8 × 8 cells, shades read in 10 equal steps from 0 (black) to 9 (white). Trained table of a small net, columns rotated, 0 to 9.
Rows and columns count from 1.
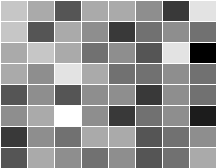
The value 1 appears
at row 6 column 8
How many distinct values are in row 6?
6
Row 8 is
3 6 5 4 5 3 4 6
